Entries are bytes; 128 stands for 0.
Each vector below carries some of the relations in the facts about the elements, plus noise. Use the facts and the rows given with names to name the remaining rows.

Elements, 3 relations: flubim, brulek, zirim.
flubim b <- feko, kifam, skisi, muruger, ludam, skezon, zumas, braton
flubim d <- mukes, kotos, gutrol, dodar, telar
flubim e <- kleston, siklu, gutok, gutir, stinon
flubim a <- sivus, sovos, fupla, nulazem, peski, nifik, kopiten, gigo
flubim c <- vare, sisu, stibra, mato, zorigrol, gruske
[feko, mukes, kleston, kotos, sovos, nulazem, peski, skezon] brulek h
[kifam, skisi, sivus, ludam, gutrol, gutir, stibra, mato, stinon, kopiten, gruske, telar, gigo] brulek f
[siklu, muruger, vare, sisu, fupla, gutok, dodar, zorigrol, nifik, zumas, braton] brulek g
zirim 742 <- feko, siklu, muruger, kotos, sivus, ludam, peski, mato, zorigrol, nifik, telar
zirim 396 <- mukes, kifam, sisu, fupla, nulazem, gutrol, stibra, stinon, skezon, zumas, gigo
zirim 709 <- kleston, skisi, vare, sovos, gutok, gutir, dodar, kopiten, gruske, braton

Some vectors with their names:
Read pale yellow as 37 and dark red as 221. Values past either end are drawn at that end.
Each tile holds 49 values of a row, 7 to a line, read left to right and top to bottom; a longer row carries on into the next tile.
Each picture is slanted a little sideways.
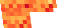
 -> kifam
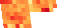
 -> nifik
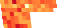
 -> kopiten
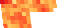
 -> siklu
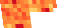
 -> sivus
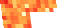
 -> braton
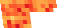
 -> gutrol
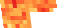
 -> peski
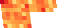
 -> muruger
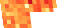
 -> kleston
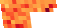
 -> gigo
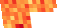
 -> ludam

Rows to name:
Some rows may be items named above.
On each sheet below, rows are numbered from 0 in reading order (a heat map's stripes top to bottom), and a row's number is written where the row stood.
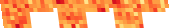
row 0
telar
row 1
nifik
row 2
muruger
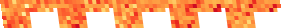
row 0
dodar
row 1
mato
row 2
kotos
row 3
stinon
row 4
nulazem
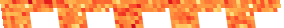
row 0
sovos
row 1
braton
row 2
stibra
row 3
zorigrol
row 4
gutok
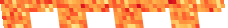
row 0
vare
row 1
zumas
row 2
sisu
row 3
muruger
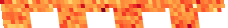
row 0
zorigrol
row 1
fupla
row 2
stibra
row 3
gutir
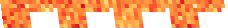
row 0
gruske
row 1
ludam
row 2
feko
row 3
skisi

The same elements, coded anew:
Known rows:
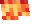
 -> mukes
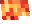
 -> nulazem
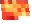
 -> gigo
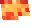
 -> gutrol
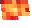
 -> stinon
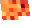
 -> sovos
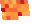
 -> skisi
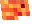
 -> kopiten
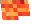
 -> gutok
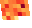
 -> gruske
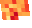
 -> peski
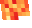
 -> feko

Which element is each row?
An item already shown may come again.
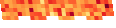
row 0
skisi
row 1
kifam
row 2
mato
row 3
kleston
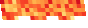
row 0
stibra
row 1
braton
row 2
vare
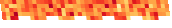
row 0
peski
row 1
gutir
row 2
mato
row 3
gutir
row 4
sisu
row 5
ludam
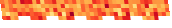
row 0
dodar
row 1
gigo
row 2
sivus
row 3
kopiten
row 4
nifik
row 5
telar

